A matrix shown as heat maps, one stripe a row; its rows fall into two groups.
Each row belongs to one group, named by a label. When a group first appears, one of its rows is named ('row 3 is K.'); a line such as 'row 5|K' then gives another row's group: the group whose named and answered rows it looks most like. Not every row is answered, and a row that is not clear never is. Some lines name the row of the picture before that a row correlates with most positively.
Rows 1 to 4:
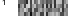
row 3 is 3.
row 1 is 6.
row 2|6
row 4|6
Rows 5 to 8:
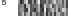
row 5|3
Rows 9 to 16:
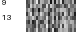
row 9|6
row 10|3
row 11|6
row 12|6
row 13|3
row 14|6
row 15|6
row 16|6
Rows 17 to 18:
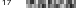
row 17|6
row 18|3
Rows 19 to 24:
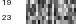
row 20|6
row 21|6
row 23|3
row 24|6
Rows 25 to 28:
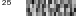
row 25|6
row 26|3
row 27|3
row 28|3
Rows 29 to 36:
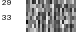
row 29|6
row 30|3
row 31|6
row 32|6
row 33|3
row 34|6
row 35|3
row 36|3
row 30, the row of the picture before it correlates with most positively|26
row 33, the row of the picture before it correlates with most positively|28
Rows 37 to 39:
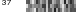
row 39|3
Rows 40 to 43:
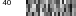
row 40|6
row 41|3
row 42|3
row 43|6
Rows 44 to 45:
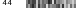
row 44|6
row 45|6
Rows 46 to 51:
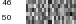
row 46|6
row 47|3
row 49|3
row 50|6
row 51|6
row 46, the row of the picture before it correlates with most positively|44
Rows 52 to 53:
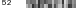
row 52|6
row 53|6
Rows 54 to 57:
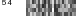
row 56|6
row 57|3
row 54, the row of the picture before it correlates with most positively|52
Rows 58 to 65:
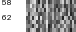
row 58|3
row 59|3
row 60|3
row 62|6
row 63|3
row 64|6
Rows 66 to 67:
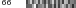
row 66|6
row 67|3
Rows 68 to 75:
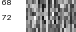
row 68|6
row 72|3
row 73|3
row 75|6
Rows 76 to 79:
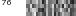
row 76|3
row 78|3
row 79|3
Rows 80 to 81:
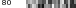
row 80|3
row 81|3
